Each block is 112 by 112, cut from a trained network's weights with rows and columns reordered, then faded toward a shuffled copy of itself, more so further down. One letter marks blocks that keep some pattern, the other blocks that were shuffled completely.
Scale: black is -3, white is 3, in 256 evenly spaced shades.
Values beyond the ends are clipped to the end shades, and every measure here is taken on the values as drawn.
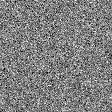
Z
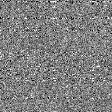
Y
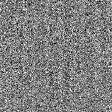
Y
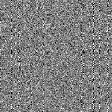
Y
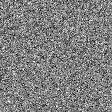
Z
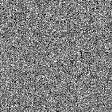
Y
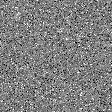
Z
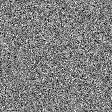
Z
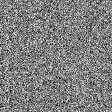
Y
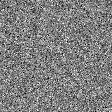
Z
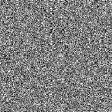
Y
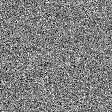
Z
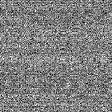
Y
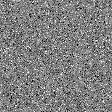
Z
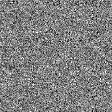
Y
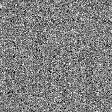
Y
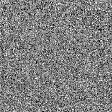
Y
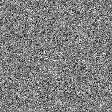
Y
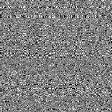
Y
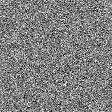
Z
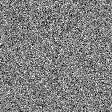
Z
